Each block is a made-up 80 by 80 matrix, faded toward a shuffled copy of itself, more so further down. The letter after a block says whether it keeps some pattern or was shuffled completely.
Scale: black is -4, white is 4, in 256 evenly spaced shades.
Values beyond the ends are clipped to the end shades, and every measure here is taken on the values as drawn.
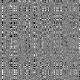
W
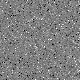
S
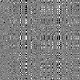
W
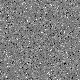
S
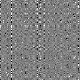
W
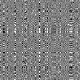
W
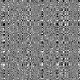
W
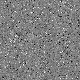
S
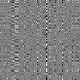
W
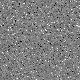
S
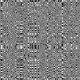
W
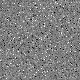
S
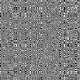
W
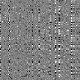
W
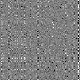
W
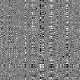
W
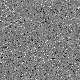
S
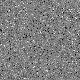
S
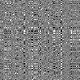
W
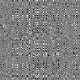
W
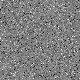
S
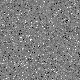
S
